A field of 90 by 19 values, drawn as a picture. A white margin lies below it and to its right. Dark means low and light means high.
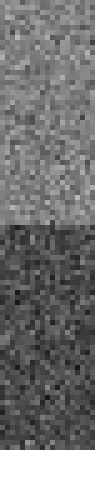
The table splits into 2 rows of 1 panel. Panel 1,1: middling, fine-grained. Panel 2,1: low, fine-grained.
